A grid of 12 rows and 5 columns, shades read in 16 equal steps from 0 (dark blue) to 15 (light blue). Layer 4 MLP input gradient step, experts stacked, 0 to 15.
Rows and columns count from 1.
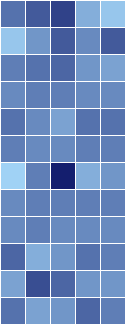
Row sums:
41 43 42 43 41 42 45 41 44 43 41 42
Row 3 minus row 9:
-1 -1 -3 1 2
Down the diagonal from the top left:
7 10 6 9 7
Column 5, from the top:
14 5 11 9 7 8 10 8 9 8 10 8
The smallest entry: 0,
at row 7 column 3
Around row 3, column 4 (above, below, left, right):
9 9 6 11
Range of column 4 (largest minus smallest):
6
